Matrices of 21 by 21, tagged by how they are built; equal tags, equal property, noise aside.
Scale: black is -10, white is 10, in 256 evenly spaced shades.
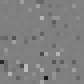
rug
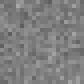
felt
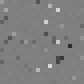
rug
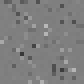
rug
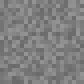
felt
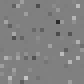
rug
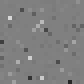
rug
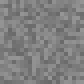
felt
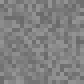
felt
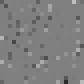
rug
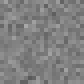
felt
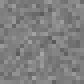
felt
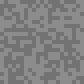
felt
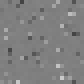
rug
